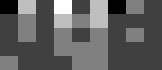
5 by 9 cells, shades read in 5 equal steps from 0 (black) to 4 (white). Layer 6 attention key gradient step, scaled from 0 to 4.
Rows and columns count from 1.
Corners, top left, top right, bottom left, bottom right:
0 1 2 1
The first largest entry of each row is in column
4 4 2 4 1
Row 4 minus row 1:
1 -2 0 -2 1 -1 1 -1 0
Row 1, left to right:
0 3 1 4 1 3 0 2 1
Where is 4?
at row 1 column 4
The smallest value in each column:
0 1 1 1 1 2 0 1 1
